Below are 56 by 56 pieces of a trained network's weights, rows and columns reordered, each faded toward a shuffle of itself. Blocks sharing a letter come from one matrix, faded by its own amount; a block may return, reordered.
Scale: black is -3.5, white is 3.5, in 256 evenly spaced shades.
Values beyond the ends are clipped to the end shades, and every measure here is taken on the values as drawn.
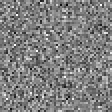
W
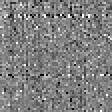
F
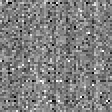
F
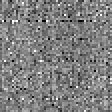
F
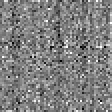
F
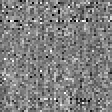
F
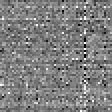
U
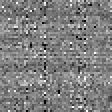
U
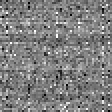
U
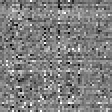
U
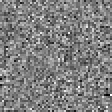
W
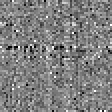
F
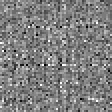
F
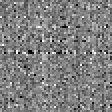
F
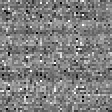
U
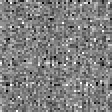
F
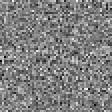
W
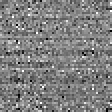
U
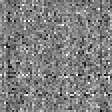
F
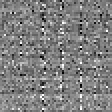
U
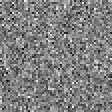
W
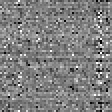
U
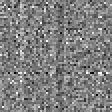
F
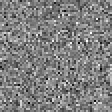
W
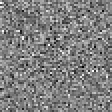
W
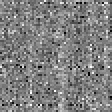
F
